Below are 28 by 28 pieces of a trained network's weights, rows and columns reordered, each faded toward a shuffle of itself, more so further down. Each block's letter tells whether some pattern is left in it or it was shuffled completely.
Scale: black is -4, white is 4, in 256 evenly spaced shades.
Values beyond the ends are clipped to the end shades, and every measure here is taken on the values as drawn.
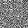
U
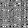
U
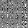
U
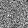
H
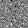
H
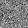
H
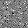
H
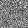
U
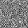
U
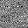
U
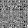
U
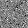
H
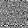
U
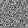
U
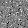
H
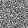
H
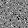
H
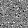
H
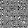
U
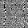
U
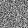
H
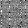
U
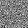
U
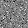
H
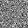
U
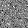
H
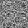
U
